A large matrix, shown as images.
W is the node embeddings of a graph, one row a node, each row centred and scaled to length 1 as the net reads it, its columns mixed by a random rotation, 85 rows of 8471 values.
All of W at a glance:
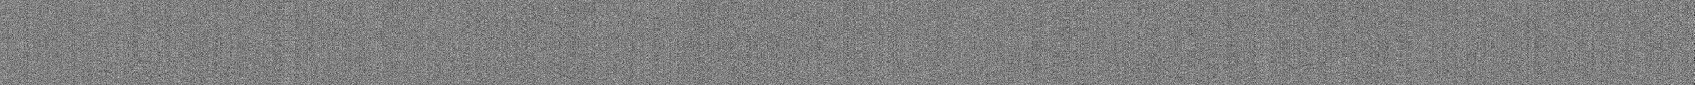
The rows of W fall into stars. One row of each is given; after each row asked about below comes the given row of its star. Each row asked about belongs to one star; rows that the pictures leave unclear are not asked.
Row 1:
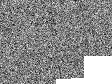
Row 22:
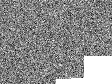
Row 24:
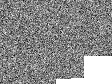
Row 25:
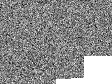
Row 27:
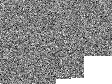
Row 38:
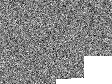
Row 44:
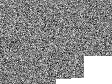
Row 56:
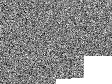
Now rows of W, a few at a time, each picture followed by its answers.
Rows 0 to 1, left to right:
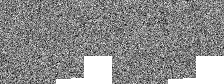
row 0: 22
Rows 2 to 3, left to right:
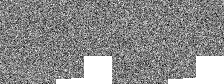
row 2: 38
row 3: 25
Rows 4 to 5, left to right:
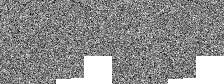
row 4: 24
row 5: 27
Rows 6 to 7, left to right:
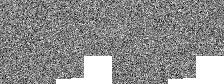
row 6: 56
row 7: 44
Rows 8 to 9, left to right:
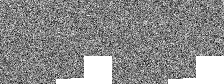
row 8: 44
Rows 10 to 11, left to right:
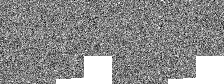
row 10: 44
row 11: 25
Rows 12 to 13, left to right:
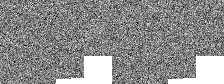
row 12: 27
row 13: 56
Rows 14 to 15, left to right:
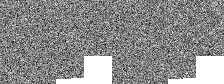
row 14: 44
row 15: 1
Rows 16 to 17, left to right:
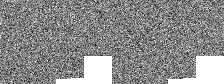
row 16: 1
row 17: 24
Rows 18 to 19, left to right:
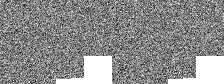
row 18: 24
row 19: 27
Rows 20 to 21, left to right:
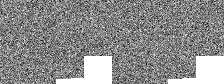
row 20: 1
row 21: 22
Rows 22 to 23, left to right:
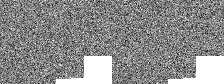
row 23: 22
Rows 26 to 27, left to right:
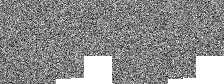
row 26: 22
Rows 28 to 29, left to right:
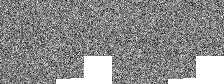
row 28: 24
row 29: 38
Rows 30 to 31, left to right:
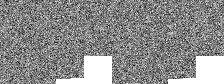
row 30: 24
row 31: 1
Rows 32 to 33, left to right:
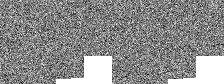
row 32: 44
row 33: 1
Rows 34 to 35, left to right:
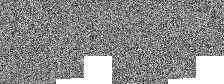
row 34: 24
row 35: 1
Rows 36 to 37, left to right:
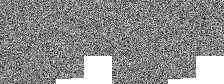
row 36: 56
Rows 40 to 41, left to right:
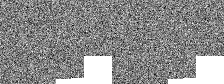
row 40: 1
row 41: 56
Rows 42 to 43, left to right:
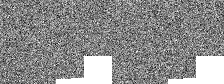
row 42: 22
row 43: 38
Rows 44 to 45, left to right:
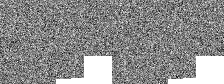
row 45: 56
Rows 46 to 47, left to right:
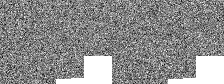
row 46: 56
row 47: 22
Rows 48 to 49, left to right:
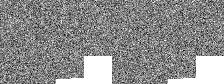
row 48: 22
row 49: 22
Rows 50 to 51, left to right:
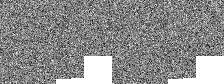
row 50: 38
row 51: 1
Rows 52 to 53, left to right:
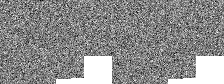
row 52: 24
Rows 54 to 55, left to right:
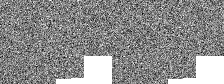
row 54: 56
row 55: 24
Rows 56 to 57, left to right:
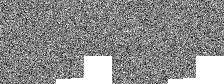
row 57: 27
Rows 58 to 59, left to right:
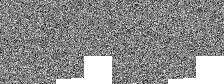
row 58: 38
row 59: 24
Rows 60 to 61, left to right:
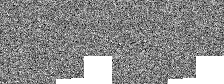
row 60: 38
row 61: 27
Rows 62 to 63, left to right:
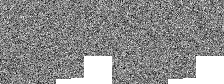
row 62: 27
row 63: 24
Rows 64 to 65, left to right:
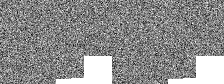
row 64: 56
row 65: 56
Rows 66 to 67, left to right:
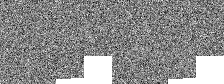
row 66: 27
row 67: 25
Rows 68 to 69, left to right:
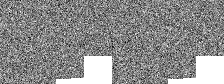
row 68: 25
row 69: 44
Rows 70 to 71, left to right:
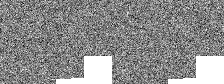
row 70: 38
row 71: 56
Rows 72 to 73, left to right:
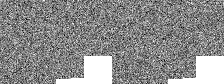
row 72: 56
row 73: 25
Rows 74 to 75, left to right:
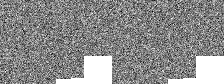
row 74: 27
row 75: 38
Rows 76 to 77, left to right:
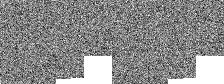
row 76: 27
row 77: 56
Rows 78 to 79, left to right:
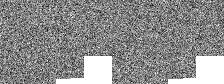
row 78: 24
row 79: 38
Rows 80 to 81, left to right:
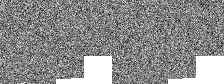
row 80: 1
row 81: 44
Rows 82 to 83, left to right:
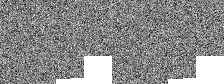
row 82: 24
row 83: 27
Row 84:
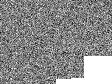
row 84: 38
